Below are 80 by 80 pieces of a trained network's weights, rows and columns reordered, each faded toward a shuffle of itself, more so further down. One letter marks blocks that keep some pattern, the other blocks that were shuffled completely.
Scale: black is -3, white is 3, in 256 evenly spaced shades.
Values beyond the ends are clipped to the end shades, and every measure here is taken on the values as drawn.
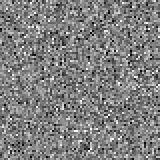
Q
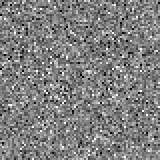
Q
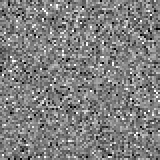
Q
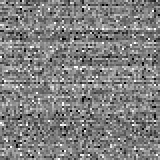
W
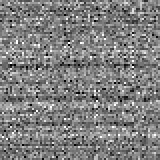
W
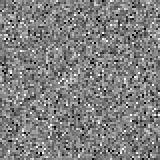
Q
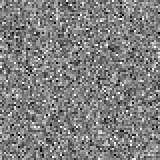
Q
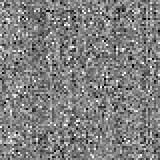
W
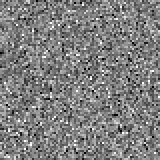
Q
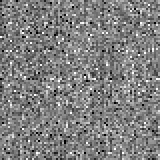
W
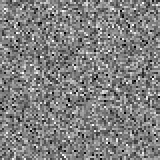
Q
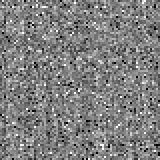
W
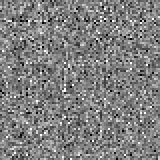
W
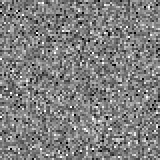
Q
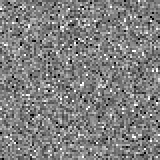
Q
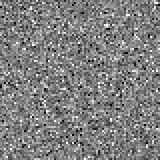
Q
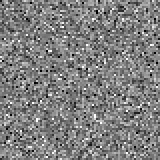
Q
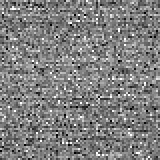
W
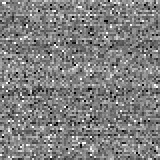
W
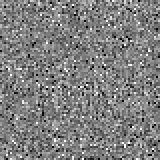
W
